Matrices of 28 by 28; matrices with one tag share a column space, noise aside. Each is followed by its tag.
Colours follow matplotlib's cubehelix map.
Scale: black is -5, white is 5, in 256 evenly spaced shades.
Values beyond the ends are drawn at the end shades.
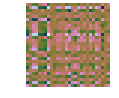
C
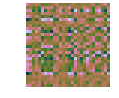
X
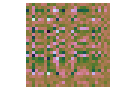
X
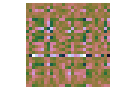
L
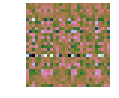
L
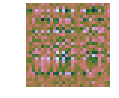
X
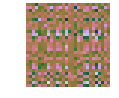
C
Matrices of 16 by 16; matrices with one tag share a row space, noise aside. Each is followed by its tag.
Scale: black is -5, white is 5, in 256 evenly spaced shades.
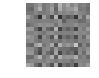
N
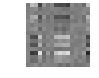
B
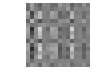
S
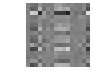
B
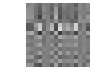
N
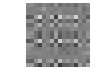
N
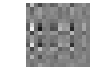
S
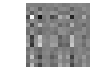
S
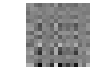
N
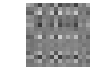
N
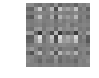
N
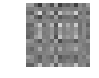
N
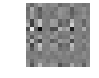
S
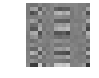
B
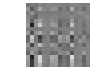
S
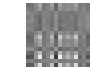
N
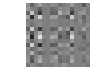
S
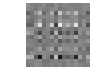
N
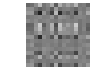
N
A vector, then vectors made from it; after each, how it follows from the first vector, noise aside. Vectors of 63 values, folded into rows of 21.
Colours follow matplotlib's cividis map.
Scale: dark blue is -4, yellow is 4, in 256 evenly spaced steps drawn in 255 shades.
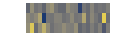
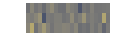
shrunk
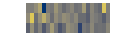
wrapped around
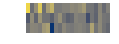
wrapped around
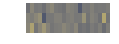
shrunk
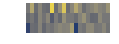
wrapped around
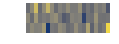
wrapped around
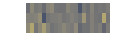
shrunk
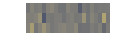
shrunk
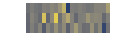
wrapped around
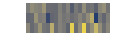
wrapped around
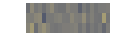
shrunk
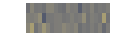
shrunk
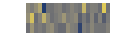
wrapped around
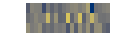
wrapped around
